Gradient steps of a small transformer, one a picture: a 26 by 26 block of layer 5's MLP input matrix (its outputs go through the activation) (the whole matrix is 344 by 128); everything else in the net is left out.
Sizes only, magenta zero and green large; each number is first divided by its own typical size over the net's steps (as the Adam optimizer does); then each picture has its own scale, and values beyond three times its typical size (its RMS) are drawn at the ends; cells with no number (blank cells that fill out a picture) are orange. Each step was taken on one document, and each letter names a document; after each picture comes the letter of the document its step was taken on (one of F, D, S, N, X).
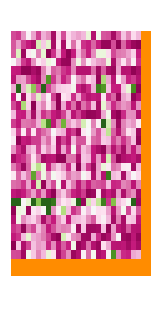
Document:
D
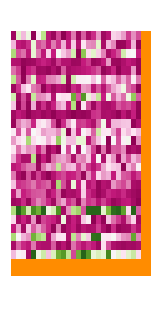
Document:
D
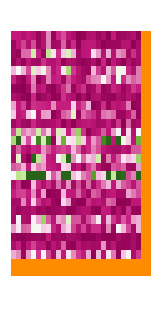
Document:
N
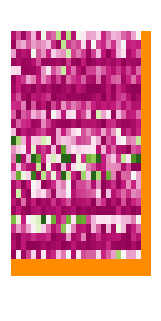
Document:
N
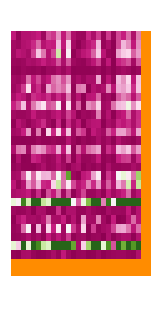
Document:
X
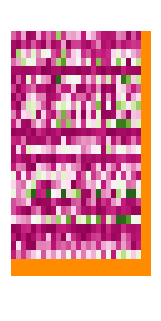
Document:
X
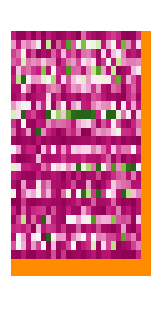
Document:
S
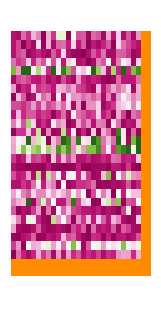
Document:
X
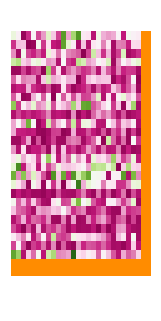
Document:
D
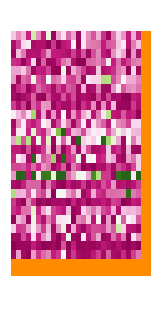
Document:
N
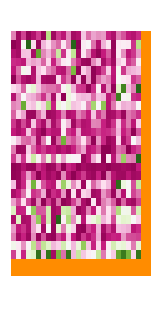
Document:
X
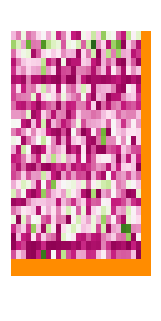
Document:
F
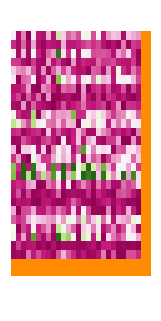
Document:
N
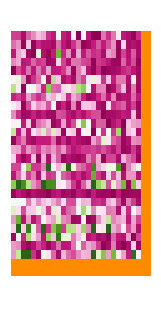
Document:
D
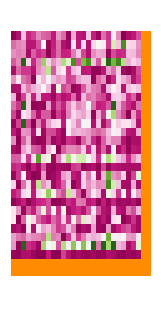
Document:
S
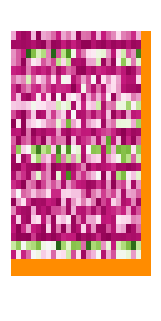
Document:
X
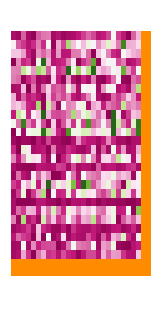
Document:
S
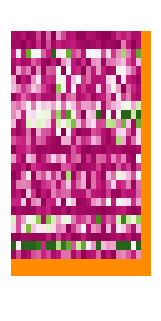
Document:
X
